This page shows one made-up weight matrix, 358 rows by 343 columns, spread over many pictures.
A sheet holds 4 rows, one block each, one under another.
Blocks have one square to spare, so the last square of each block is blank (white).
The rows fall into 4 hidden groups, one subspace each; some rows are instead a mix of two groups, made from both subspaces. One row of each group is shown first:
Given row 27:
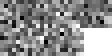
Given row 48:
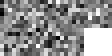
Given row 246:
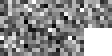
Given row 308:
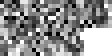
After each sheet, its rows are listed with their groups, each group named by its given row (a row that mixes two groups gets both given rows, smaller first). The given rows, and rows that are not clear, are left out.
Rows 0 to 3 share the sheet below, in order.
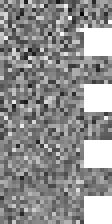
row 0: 308
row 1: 48 and 246
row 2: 48 and 246
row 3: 27
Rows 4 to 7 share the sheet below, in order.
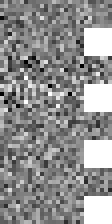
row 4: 27
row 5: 246
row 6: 48
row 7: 246 and 308
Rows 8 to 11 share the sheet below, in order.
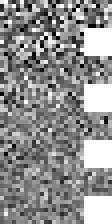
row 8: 246
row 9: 246
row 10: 27 and 246
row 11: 308
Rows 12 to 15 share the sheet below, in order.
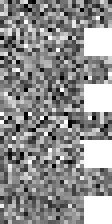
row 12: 246
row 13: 308
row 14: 48 and 308
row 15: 246
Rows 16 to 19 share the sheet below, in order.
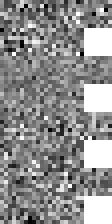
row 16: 27
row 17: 246
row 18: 308
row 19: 308
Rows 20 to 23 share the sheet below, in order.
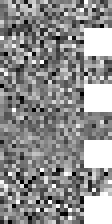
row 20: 246
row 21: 27 and 308
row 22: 27
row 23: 48
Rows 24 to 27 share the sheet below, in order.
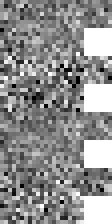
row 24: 27
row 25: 27
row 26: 27
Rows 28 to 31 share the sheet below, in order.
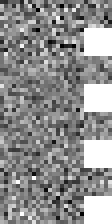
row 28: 246
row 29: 27
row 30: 27 and 246
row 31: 308
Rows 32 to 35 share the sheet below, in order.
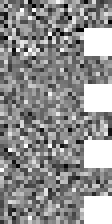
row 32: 308
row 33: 246
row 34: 308
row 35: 48
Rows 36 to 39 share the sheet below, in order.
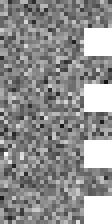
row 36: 246
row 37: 48
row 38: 27 and 308
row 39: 27
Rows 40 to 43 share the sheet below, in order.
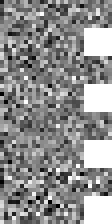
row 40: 48
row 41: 246
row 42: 27
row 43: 48
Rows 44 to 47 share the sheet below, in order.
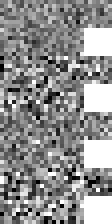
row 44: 27
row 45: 48
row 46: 246
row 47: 48
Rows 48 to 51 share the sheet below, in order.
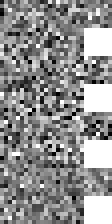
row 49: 246
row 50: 48
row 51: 27
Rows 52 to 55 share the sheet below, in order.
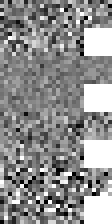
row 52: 27
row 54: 27 and 308
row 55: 48
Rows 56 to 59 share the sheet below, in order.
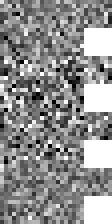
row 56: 308
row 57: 27
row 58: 48
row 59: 48
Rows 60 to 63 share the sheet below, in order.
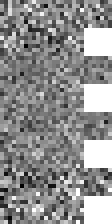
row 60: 246
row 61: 27
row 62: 27
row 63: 27
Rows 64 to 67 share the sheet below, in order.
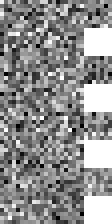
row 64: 48
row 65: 308
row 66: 308
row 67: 27 and 308
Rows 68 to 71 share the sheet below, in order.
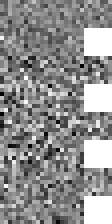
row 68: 246
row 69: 246
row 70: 48
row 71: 308
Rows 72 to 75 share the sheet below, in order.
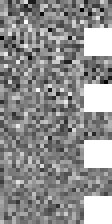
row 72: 246
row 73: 48
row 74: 308
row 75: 48
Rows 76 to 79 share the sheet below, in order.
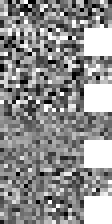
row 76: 246
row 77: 48
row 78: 246
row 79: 48
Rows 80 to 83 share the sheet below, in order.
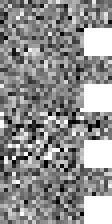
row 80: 308
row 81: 27
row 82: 48
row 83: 308
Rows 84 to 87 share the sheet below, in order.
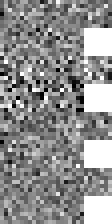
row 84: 48
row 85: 27
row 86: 27
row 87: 246 and 308
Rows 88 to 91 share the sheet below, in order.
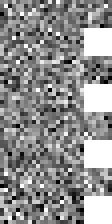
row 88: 48
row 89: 48
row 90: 308
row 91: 27
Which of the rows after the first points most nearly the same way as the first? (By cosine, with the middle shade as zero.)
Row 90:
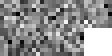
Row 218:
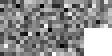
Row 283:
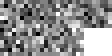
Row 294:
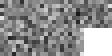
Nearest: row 283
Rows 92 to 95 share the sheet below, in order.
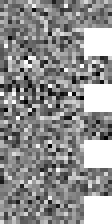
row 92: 308
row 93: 246
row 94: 48
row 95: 48
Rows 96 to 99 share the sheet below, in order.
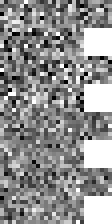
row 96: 27 and 48
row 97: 27
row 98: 308
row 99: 27
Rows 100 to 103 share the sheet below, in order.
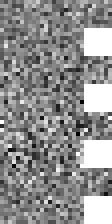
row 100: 308
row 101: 308
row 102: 27
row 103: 48
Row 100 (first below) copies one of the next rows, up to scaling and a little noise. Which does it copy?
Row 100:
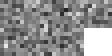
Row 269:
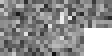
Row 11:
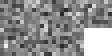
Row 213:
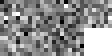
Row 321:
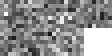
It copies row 11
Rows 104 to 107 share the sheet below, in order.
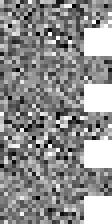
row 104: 48
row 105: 308
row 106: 48
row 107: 246
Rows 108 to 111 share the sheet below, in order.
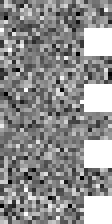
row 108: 27
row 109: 308
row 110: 48
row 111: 246
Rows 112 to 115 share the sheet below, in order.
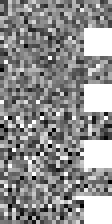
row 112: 246
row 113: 48
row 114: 48
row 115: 308
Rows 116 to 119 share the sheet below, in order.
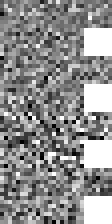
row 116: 48
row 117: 48
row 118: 246
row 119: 48
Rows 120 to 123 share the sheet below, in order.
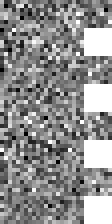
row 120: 27
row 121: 48
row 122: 246
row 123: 48 and 246
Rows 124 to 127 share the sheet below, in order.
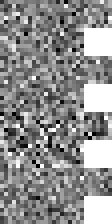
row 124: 308
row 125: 246
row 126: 308
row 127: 246
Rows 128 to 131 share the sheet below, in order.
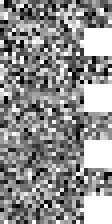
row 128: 27
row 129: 308
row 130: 27 and 48
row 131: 246
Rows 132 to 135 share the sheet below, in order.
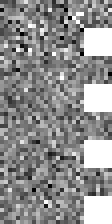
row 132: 27 and 308
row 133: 308
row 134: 246
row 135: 246
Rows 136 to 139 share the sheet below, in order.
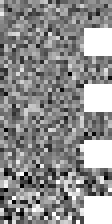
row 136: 48
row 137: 308
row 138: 308
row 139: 27
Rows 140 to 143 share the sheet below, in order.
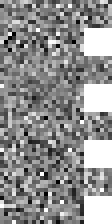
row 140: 27 and 246
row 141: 27
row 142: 246
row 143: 27 and 308
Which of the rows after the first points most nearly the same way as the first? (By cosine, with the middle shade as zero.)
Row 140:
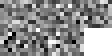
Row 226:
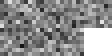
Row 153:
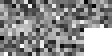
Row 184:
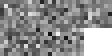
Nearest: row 226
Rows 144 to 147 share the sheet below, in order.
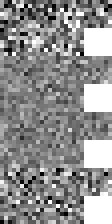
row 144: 27
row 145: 48
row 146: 308
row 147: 48
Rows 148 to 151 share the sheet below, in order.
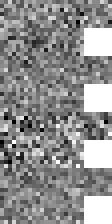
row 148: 27
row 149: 246
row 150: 27
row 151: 27 and 246
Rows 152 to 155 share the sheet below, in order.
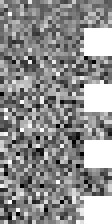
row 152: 48
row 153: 246
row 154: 27
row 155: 27
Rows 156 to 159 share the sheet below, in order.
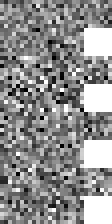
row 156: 246
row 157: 27 and 308
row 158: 27 and 308
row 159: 48 and 246
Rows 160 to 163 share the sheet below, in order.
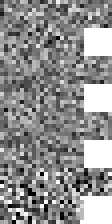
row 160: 48
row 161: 246
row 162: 246
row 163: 27
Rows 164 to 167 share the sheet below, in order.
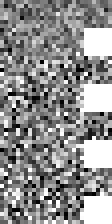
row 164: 27
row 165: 27
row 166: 308
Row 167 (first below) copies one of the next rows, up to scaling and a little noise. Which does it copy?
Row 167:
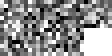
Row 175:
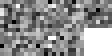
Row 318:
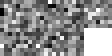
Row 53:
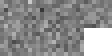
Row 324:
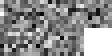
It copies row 53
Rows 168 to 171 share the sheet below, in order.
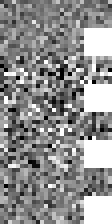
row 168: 27 and 246
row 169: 308
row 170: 308
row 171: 308
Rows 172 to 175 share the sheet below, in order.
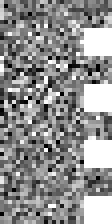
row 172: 27 and 48
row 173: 48
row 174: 246
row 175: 48
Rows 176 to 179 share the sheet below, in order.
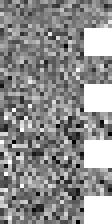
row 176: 27 and 48
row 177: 27
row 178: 27
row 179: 27
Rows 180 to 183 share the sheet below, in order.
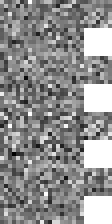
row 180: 48
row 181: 246
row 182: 48
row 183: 308
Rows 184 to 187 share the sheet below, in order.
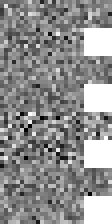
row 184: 48 and 308
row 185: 246
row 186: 48 and 246
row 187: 308
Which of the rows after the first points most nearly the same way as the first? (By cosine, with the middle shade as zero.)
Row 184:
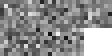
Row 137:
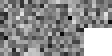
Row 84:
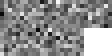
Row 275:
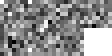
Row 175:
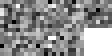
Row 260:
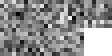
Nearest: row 84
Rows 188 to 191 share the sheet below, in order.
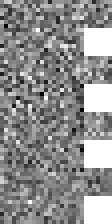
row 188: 48 and 246
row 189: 27
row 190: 48 and 308
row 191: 48
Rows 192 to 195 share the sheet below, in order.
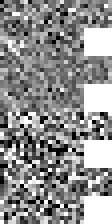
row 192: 48 and 308
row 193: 308
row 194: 246
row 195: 48
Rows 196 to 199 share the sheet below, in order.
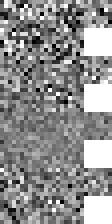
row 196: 27
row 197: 48
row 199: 48 and 308
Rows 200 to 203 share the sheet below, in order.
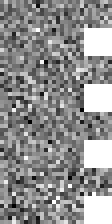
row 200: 246
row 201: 27
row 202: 246
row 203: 246 and 308
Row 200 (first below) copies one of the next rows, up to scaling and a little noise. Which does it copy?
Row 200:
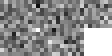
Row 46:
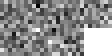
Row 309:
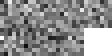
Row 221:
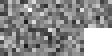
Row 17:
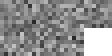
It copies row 46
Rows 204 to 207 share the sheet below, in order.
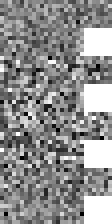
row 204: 27
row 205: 48
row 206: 246
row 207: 308
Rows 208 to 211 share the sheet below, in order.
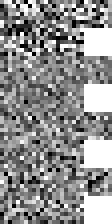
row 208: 246
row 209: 246
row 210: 246
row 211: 48
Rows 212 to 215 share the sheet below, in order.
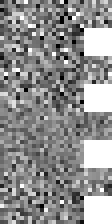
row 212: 27 and 308
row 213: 308
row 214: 27
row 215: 27
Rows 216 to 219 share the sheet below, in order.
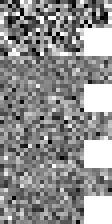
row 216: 308
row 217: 27 and 246
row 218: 48 and 308
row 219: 27
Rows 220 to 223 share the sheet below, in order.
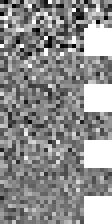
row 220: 48 and 246
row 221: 246
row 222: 246
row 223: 27
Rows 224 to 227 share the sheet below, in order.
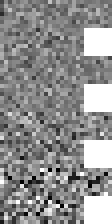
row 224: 48
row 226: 246
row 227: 48
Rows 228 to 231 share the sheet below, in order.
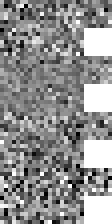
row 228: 27
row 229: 48
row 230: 27
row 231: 308
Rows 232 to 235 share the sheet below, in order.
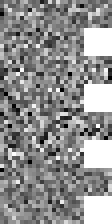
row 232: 48
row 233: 308
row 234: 48
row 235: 308
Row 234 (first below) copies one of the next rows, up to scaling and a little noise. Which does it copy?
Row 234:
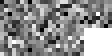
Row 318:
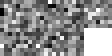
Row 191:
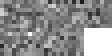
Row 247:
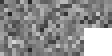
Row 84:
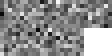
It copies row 247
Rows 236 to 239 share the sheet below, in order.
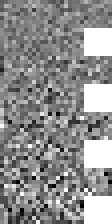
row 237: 48
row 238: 48
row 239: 308
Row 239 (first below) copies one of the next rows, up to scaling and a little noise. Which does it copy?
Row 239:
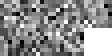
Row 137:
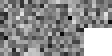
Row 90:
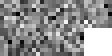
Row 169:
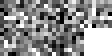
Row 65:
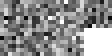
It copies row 90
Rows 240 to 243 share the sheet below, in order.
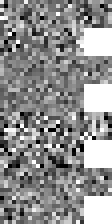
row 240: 27
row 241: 48
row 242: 308
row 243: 27
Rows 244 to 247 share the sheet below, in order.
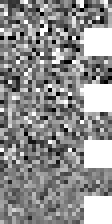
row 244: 246 and 308
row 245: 48
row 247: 48
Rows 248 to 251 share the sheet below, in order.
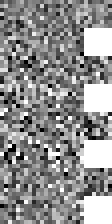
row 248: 27
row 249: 246
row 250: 27 and 246
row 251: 308
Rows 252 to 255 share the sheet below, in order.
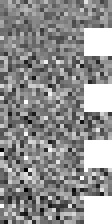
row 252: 246
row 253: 246
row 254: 246
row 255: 246
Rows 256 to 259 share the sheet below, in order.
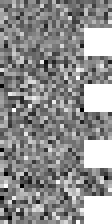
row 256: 308
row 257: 27
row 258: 246
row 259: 27
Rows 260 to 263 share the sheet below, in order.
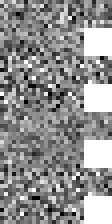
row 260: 308
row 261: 246
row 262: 27
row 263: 246
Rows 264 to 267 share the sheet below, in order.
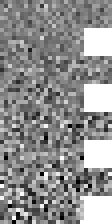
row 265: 48
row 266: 308
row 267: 27
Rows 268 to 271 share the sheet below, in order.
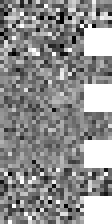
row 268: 308
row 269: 308
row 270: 308
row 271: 48
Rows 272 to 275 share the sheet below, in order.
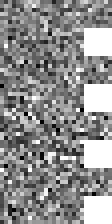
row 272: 308
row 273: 27
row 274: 246
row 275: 48
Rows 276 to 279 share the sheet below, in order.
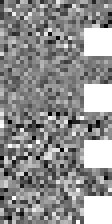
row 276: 48
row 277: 48
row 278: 48
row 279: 27
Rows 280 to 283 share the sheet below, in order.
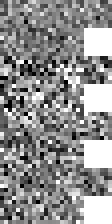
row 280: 246
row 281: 27
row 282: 246
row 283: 27
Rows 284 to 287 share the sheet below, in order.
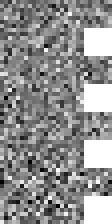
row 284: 27 and 48
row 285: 27
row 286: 48
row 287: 48
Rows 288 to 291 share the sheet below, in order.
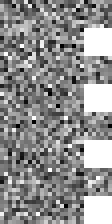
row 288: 246
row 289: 246
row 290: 308
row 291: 48
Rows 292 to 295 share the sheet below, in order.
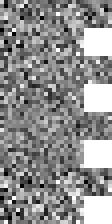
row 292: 27
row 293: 246
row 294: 27
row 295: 27
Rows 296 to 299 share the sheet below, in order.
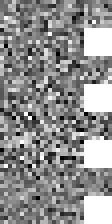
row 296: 48 and 308
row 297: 48
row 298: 246
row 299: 246
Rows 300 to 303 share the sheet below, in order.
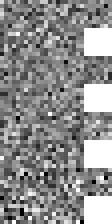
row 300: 48
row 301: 308
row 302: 48
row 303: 27
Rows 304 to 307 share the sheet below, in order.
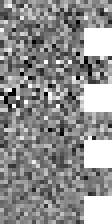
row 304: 27
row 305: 27 and 246
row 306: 308
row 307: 246
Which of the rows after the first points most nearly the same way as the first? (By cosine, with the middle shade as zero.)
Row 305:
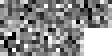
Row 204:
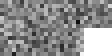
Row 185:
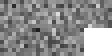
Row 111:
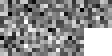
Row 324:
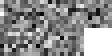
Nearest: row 111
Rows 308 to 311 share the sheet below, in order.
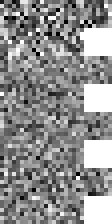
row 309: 246
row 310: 48
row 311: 246
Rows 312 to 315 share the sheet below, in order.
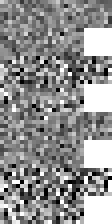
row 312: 308
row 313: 308
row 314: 27 and 308
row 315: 308
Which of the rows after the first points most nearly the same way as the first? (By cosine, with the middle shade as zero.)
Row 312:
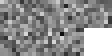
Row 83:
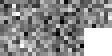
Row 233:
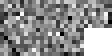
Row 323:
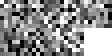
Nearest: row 233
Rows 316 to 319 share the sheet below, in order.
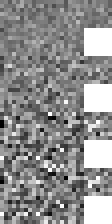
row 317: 48
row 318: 48
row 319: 48
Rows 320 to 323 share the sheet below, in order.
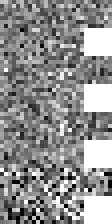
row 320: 246
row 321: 308
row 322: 308
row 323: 308
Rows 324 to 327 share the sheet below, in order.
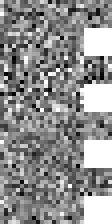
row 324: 48
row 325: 308
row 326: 27
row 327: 308
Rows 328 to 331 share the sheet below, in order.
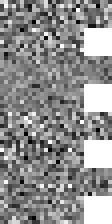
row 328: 246
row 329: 246
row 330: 246
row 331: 308
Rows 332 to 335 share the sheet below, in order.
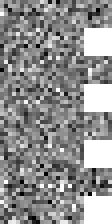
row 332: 48
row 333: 48
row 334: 308
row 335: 308
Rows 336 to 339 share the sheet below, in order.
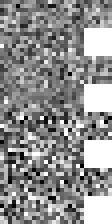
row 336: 48
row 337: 308
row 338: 27
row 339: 246
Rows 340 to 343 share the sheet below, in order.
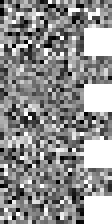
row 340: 48
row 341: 308
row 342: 246
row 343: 27
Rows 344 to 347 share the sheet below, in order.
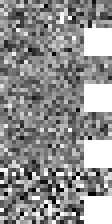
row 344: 308
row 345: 27
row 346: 308
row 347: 246
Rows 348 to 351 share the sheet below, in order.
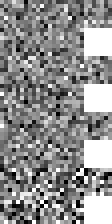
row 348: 308
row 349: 246
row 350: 48
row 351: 246
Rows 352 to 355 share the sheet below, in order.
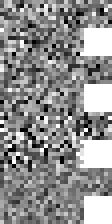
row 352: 27
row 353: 48
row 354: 27
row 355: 48
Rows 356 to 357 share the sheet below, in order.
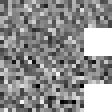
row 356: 246
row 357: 246
